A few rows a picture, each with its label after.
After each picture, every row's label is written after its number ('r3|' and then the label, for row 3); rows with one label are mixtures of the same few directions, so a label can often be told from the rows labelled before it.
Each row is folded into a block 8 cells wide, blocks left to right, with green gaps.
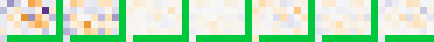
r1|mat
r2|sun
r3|mat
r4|sun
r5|mat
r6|sun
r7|mat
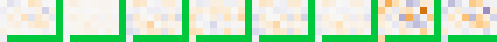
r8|mat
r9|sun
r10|sun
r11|sun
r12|sun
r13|sun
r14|mat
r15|mat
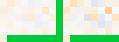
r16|mat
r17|mat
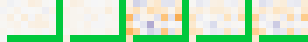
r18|mat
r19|mat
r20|sun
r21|sun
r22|sun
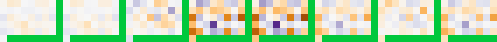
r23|sun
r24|sun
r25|mat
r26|sun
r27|sun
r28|sun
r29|mat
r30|sun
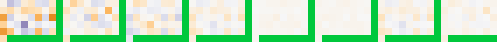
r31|sun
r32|mat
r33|sun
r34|sun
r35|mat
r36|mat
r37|sun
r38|mat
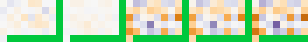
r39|mat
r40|sun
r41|sun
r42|sun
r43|sun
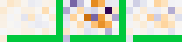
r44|mat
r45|mat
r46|mat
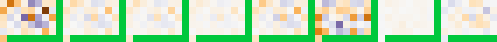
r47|mat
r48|mat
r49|mat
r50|mat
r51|mat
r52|sun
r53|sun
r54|mat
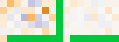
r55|mat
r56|mat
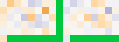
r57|mat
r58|mat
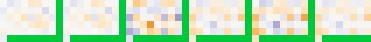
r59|mat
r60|mat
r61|sun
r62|sun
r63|sun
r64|sun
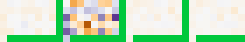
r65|sun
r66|sun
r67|mat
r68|mat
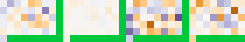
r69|mat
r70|mat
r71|sun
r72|mat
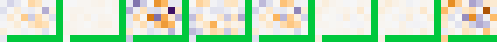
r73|mat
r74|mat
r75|mat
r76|sun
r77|mat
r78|mat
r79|mat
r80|mat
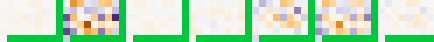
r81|mat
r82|sun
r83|sun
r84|sun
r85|mat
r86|sun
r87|mat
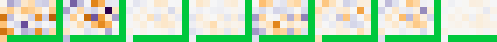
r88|sun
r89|mat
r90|mat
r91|sun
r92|sun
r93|mat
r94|mat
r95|mat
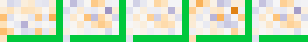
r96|sun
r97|mat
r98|mat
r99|mat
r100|mat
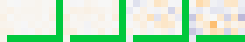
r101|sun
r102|sun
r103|mat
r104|sun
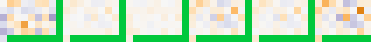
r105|sun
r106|mat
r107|sun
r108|mat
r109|mat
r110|mat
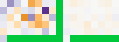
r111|mat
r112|sun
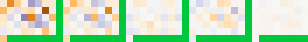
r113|mat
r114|mat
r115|sun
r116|mat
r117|mat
